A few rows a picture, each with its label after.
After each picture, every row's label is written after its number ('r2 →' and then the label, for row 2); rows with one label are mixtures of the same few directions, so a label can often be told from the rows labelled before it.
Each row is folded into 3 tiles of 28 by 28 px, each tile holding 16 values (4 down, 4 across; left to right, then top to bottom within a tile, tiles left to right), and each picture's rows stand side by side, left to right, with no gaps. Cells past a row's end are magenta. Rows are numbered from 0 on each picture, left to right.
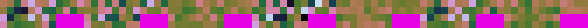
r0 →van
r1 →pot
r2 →van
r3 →pot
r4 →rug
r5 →van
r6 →rug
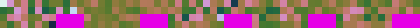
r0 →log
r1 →rug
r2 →pot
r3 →van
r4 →van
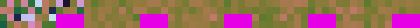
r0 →pot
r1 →pot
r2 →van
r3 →van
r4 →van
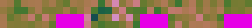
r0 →van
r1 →van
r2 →rug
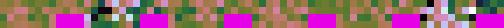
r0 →van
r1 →van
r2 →van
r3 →rug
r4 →pot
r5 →rug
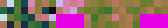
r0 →rug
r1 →van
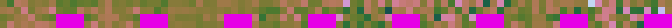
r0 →rug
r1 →rug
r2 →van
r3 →van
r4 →rug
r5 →pot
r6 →log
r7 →log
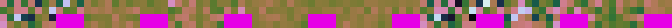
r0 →pot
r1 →rug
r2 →log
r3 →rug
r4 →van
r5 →pot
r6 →van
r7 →rug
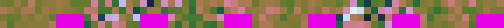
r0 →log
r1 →pot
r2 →rug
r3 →van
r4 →van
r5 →van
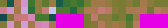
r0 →rug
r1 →van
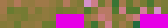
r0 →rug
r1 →log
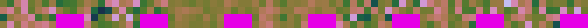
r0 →rug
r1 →van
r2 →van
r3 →van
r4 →pot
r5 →log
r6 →log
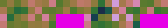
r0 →van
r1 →van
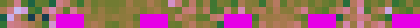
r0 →van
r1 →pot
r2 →log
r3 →rug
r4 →rug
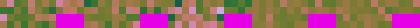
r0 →rug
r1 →log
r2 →rug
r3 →pot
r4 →pot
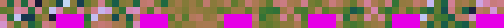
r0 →pot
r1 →van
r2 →pot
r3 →van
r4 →van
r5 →rug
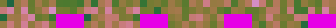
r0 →rug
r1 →rug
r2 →pot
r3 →log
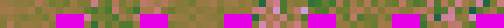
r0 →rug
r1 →rug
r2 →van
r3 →rug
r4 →pot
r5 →pot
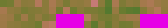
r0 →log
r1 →rug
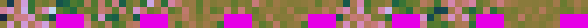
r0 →rug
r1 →pot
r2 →log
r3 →log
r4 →rug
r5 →van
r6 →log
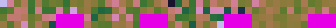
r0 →log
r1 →van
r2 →log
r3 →log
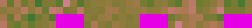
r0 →pot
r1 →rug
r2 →rug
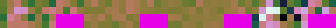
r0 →van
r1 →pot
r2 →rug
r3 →van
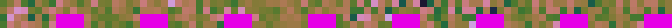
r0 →van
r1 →rug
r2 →log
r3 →van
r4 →pot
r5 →log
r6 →log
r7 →log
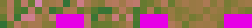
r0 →pot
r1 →van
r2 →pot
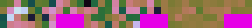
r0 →van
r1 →log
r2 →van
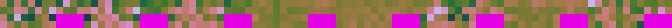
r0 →pot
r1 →rug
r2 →rug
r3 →rug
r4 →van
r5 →van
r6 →rug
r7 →log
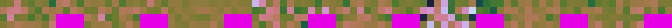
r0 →van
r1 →pot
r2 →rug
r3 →log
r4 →rug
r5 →rug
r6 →rug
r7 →log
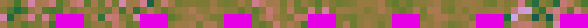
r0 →van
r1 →pot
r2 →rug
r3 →log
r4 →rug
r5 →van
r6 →van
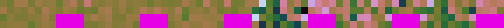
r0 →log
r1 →log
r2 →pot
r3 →rug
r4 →pot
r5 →rug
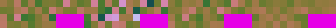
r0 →pot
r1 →pot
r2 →pot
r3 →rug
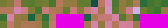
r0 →van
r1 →rug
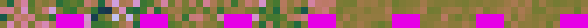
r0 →rug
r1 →van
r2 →pot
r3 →rug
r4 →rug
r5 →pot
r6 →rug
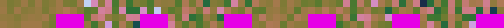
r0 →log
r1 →log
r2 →pot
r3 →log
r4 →pot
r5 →log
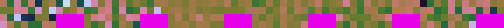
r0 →pot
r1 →log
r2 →pot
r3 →log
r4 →rug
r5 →log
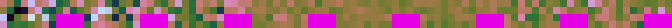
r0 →van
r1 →van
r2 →rug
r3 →pot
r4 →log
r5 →rug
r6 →pot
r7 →log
